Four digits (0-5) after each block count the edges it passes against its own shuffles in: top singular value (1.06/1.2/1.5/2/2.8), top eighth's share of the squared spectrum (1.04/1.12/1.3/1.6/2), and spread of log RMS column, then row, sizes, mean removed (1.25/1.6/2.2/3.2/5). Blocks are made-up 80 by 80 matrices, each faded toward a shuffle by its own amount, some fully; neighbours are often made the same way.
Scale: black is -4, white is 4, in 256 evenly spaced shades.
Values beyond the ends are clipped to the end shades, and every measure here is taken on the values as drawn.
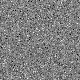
0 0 0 0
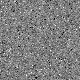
0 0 0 0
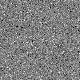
0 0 0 0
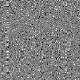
4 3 2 2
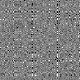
5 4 3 2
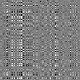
5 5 4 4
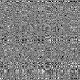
4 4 2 3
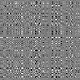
5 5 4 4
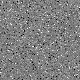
2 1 0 0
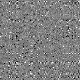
4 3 2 2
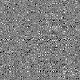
4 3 1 2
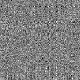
4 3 2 2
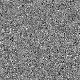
3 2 0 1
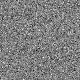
2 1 0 0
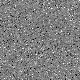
0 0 0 0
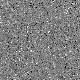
2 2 0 0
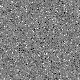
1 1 0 0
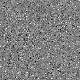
3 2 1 1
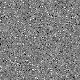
3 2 0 1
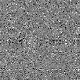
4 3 1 2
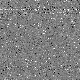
2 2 0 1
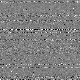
3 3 0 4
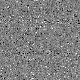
3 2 0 1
